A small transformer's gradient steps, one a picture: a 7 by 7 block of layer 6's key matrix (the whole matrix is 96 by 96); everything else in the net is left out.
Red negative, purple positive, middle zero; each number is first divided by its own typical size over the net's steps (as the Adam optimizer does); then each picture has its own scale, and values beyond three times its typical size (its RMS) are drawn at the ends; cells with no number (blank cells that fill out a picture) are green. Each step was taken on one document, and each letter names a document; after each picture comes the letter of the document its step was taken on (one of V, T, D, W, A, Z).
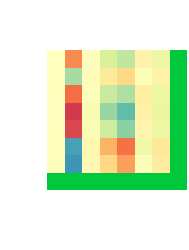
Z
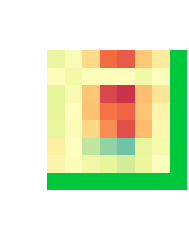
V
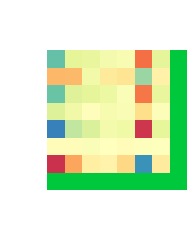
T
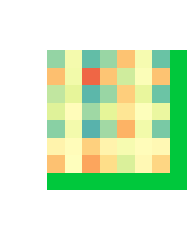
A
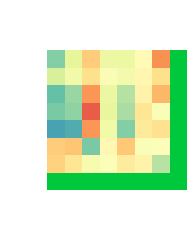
V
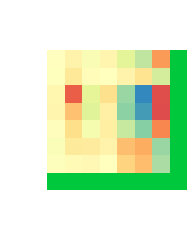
Z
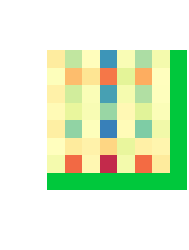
T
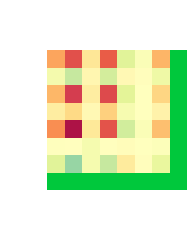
A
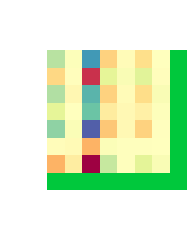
T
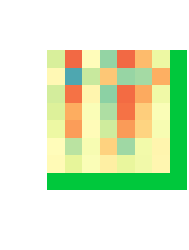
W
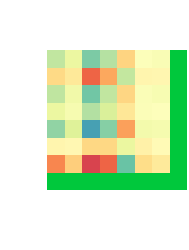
T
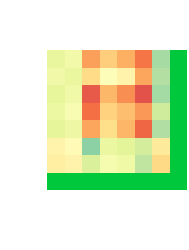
V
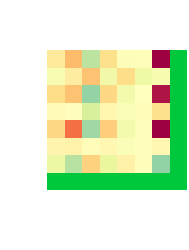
A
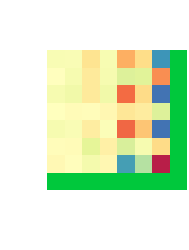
T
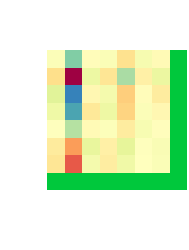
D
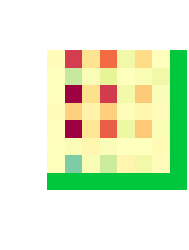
A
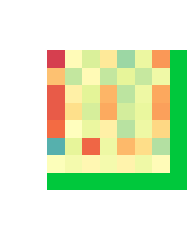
V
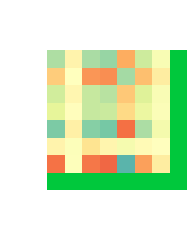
T
